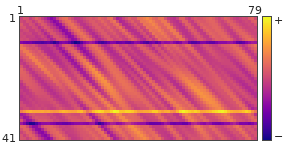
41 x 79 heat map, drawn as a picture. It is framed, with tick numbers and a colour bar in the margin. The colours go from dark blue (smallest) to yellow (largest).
The middle right is the smoothest part. Rows 9, 32 and 36 differ from the rows beside them. A few values lie far out on both sides of the bulk. The ninth with the lowest average is the top left.
